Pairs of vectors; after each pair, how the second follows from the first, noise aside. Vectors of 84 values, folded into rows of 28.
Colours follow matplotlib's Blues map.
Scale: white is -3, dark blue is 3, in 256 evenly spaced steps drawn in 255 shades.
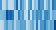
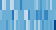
partly zeroed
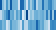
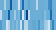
partly zeroed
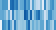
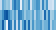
shuffled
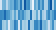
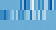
partly zeroed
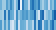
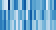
shuffled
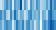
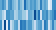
shuffled
